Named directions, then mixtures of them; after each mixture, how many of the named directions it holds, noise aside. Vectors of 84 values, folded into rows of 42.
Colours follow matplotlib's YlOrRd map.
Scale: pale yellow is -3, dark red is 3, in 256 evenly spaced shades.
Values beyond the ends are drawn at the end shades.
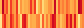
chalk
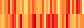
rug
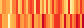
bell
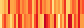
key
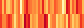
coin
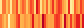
one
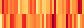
two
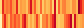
two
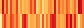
one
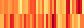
three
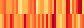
three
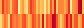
three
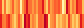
one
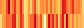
three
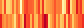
two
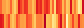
two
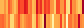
three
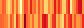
three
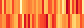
two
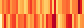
three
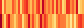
three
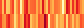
one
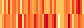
three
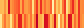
one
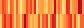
two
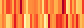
one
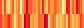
one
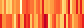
two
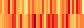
one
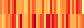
one
